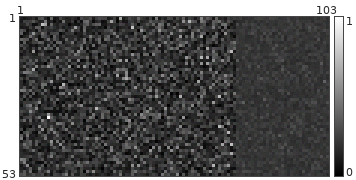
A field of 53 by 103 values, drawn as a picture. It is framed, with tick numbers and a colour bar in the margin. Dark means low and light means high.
The values are skewed, with a long tail toward high values. The grain is fine, like static. The halves do not mirror each other. There are no regular stripes. No overall slope runs across the table. On average the colour sits 20% of the way up the scale. The right part is calmer, past a seam about 70% of the way across.
